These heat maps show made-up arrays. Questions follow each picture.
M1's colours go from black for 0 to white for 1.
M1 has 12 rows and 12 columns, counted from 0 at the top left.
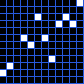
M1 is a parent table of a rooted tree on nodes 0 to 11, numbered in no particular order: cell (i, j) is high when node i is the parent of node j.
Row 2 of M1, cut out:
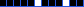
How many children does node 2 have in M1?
2
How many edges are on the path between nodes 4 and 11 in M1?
6
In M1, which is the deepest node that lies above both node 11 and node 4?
5
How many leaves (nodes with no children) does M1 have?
4
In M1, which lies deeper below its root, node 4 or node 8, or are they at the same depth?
the same depth
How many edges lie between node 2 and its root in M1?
0
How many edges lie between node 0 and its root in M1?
4
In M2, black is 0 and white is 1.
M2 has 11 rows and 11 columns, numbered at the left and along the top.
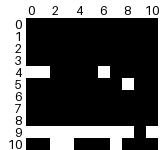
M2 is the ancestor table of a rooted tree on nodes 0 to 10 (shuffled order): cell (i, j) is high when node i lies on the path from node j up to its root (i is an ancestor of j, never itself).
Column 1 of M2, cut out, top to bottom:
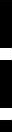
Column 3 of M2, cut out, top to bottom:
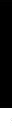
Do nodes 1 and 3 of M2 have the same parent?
no
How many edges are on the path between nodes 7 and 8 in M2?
4
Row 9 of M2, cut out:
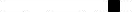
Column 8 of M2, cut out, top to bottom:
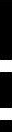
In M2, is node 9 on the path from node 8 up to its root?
yes
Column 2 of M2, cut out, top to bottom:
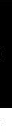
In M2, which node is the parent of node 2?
10
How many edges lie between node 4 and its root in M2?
1
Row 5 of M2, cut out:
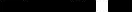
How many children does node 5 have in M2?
1
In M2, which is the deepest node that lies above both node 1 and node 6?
4
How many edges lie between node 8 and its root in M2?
2
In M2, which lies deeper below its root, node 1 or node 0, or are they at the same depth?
the same depth
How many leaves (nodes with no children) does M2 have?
7
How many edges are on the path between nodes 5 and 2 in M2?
3
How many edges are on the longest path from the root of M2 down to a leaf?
2
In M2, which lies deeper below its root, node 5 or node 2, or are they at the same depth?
node 2
